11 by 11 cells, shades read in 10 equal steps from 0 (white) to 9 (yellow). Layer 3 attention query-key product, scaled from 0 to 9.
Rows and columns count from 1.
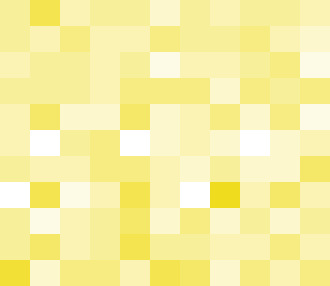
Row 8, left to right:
0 7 1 3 7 3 0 9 3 6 3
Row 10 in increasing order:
3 3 3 3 4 4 4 4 5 6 7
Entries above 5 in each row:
1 0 0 0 2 0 1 4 1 2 3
